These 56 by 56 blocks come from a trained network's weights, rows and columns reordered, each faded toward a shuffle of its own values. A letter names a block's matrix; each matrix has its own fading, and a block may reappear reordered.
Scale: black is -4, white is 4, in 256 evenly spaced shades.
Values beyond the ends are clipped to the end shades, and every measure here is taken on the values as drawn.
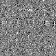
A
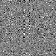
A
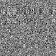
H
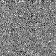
H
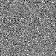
H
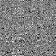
A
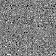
A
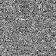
H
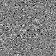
A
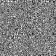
H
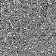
A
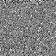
H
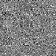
H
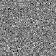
H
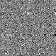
A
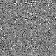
A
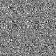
H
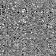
A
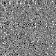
A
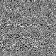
H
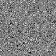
H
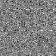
H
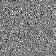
H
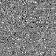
A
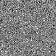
H
